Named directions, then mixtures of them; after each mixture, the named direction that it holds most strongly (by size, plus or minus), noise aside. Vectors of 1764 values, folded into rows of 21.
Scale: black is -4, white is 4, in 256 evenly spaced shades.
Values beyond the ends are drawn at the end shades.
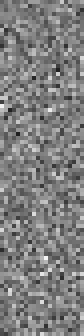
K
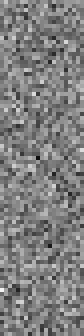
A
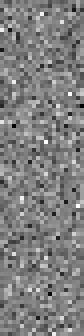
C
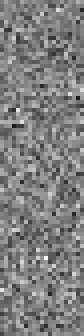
A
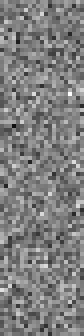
A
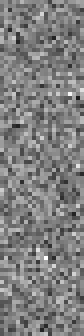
A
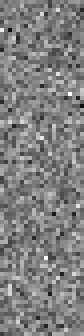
C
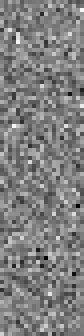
C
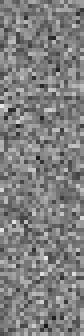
K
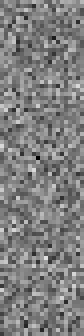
A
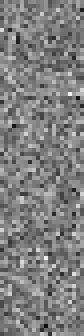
C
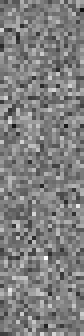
K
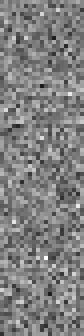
A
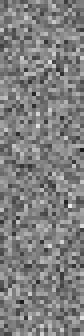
A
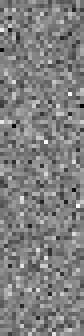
C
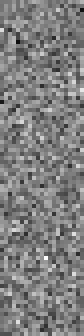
K
